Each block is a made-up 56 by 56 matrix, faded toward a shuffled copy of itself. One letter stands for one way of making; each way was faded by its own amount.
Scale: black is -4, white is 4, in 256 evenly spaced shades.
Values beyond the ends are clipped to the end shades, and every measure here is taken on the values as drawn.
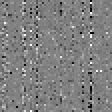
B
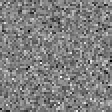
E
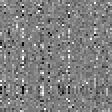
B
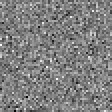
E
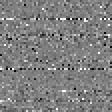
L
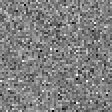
E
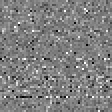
L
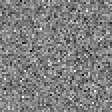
E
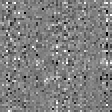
B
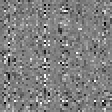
B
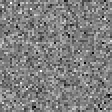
E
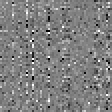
B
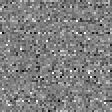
L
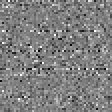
L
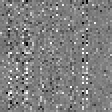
B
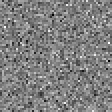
E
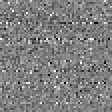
L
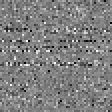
L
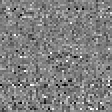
L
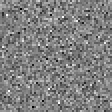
E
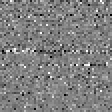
L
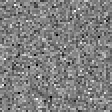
E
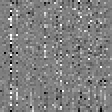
B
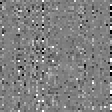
B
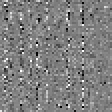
B
